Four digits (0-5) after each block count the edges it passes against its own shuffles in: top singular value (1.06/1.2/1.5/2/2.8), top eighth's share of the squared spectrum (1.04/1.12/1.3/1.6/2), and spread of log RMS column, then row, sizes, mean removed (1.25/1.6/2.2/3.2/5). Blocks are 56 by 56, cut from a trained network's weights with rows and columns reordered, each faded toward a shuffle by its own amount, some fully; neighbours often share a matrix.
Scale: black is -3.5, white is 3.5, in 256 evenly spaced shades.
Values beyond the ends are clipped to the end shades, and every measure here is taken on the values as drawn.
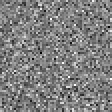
0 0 0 0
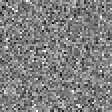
1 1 0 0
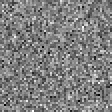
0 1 0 0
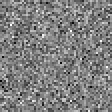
1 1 0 0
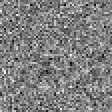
2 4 2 1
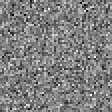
0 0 0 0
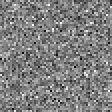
0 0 0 0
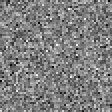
0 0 0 0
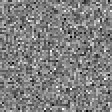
0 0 0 0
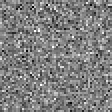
0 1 0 0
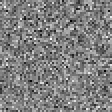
1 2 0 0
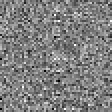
3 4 2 1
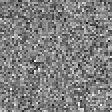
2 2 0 0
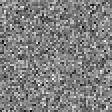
1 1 1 0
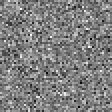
1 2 0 0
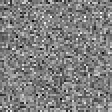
2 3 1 1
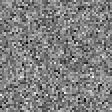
1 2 0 0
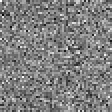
2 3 1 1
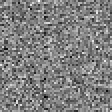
3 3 1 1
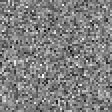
1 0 0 0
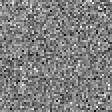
2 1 0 0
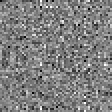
3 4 2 2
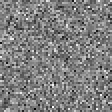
1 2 0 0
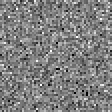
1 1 0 0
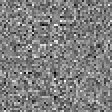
3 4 2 2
